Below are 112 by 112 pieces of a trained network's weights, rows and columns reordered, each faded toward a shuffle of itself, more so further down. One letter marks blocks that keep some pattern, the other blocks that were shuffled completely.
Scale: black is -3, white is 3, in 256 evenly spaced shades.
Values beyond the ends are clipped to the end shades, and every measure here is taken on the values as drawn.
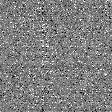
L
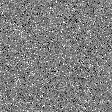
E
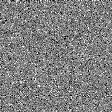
L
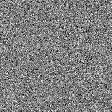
L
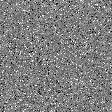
E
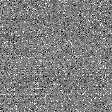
L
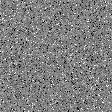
E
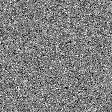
E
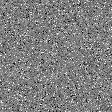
E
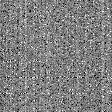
L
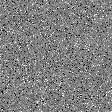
E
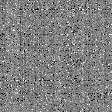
L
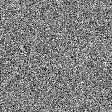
L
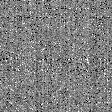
L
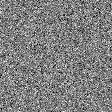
E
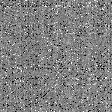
L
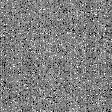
L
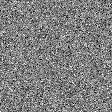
E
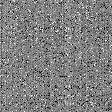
L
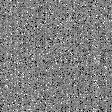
L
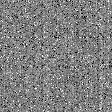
L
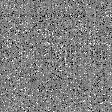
L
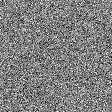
E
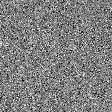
L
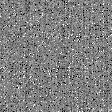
L
